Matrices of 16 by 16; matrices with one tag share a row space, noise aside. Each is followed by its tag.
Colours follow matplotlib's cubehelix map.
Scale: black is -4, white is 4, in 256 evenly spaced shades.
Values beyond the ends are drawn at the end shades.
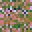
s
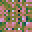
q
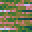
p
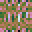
q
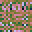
s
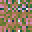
q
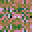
s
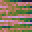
p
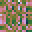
q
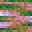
p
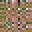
q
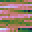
p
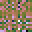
q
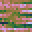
p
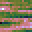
p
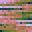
p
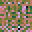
q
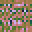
s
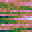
p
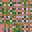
s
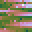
p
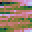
p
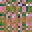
q
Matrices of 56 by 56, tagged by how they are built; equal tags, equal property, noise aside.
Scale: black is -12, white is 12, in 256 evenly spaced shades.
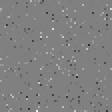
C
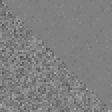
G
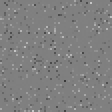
C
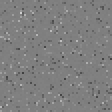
C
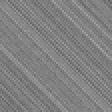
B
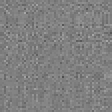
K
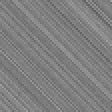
B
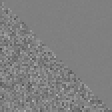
G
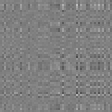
K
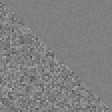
G
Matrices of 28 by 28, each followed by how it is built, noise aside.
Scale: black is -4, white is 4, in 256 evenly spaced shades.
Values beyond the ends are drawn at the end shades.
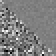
lower triangular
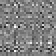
low rank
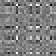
low rank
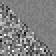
lower triangular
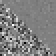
lower triangular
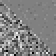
lower triangular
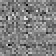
low rank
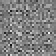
low rank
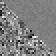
lower triangular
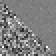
lower triangular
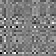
low rank
